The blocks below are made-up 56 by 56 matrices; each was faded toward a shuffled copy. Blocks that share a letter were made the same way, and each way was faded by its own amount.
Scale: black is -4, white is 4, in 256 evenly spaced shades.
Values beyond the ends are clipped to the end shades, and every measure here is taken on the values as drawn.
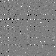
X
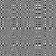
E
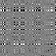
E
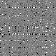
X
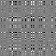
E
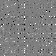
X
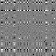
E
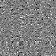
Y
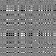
E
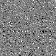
Y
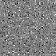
Y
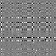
E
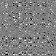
X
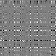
E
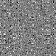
Y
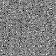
Y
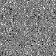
Y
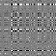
E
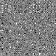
Y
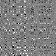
X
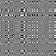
E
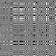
E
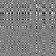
E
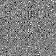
Y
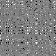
X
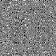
Y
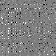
X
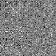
Y
